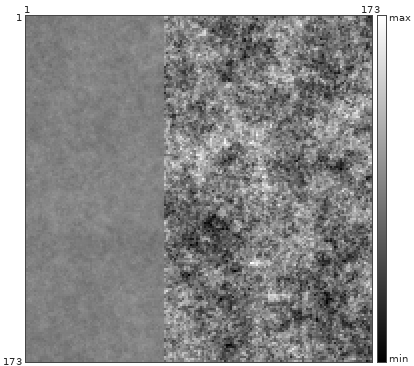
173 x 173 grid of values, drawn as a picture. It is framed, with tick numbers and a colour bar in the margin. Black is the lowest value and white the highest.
The halves do not mirror each other. The left part is calmer, up to a seam about 40% of the way across. The texture is blotchy. There are no regular stripes.
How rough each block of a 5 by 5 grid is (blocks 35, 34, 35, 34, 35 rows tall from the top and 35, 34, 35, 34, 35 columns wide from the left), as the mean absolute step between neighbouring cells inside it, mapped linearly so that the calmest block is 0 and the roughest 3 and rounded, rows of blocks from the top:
0 0 3 3 3 / 0 0 3 3 3 / 0 0 3 3 3 / 0 0 3 3 3 / 0 0 3 3 3
